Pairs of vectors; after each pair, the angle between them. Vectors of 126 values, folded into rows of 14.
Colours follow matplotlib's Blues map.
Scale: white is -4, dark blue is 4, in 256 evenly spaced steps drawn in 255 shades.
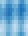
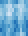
nearly opposite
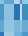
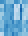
nearly opposite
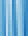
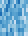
partly opposed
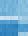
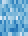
partly aligned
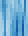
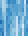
nearly opposite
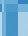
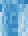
nearly parallel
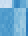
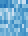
partly opposed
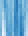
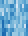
partly opposed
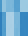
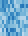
partly opposed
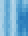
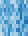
partly aligned
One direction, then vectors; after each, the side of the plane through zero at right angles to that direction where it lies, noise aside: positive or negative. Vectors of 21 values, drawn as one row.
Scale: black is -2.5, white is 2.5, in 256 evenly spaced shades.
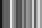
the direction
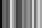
positive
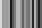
negative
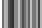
negative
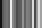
positive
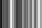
positive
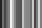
positive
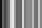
positive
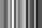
negative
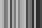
negative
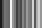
positive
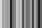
negative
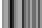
negative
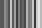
positive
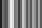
positive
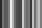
positive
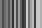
positive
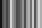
positive
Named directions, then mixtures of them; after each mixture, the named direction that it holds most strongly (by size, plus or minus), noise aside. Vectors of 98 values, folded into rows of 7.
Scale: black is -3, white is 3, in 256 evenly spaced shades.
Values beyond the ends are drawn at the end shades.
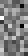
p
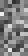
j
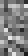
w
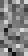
w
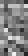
w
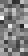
p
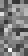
j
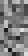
w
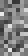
j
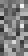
p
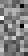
p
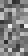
j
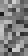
j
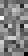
p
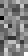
p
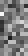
j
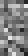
w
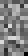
w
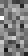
p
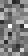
j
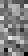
w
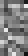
w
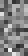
j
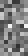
j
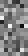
p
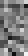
w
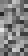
j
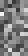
j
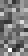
j
